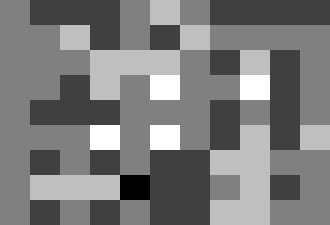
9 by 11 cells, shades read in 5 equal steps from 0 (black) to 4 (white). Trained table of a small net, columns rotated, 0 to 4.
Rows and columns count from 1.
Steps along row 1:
down same same up up down down same same same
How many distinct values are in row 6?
4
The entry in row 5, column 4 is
1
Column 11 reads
1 2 2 2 2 3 2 2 2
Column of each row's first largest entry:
6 3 4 6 1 4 8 2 8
